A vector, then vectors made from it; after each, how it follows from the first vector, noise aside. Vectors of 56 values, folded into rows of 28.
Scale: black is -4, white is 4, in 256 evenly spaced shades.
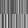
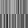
negated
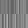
shrunk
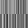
negated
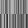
negated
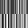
scaled up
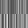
copied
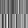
copied
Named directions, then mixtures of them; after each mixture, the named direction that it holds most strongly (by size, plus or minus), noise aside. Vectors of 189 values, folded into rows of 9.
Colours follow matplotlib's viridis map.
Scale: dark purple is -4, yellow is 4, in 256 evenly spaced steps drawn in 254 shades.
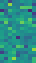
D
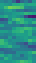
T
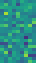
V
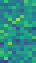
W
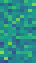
W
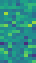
V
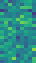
D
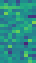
V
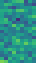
W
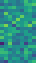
W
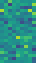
D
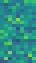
W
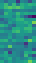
T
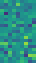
V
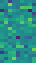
D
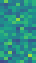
W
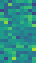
D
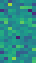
D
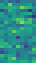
D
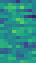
T
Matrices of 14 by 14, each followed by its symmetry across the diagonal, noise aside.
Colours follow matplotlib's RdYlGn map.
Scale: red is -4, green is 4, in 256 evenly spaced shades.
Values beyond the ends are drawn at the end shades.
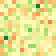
symmetric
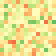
neither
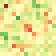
symmetric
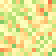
symmetric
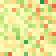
neither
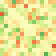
antisymmetric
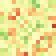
symmetric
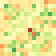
symmetric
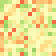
symmetric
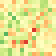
neither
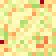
symmetric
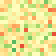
neither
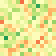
symmetric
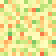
antisymmetric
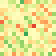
antisymmetric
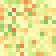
antisymmetric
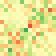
antisymmetric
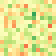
neither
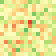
neither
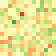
antisymmetric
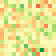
neither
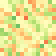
antisymmetric
